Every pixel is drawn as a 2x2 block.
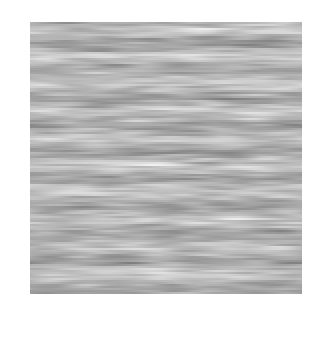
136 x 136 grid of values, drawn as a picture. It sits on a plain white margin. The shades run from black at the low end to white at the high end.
The values follow a bell shape. There is no overall slope. Overall the values sit about 70% of the way up the scale. The grain runs across in streaks. Stripes running across repeat 10 times from top to bottom.
